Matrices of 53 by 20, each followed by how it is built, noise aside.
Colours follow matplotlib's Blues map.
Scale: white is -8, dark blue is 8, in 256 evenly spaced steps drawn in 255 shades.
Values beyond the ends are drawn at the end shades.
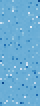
sparse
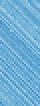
Toeplitz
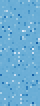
sparse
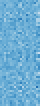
low rank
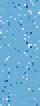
sparse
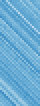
Toeplitz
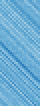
Toeplitz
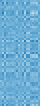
low rank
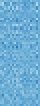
low rank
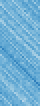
Toeplitz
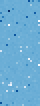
sparse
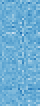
low rank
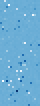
sparse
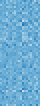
low rank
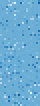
sparse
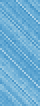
Toeplitz
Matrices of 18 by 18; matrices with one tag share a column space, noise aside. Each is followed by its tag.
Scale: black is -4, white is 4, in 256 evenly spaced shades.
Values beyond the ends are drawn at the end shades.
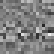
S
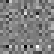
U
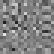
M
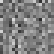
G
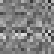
S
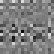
S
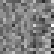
G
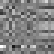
U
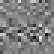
S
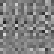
M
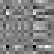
U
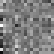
G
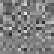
M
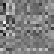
M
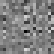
M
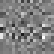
S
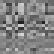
M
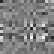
S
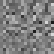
M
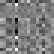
G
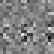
S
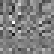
M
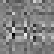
S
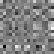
U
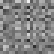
U
